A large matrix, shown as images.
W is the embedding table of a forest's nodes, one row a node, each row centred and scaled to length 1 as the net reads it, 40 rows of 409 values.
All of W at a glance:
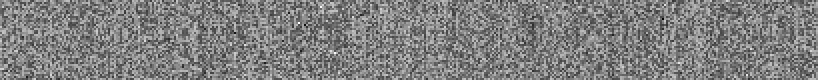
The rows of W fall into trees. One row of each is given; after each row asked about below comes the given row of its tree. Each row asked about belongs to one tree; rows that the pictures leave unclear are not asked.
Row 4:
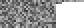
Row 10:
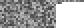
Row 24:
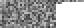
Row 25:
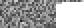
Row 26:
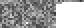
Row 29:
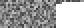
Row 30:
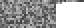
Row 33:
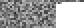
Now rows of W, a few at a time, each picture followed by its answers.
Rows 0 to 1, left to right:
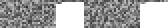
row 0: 33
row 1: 25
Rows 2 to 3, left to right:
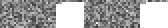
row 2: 26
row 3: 24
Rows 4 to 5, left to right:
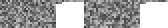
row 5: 26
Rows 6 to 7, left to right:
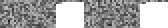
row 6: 26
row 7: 33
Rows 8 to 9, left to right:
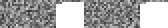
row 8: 29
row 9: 30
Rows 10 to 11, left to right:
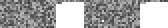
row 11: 30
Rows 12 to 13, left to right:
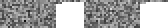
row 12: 29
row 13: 30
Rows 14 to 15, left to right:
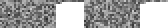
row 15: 24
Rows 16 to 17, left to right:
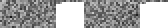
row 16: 24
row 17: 33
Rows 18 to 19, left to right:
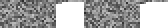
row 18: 4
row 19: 4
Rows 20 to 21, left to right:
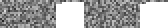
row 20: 30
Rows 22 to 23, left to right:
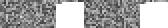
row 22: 10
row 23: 4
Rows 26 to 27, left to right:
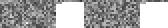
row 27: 33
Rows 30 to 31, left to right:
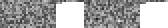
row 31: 29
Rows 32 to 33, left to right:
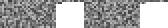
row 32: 33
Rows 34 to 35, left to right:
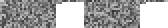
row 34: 24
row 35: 29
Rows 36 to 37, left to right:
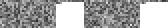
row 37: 10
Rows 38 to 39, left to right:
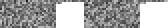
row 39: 25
